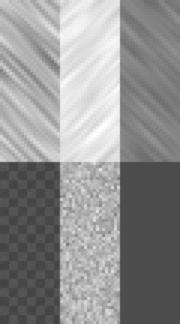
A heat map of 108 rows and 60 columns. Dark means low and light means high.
The table splits into 2 rows of 3 panels. Panel 1,1: high, slanting down to the right. Panel 1,2: very high, slanting up to the right, faint in contrast. Panel 1,3: middling, slanting down to the right, faint in contrast. Panel 2,1: low, checkered, faint in contrast. Panel 2,2: high, fine-grained. Panel 2,3: low, flat.
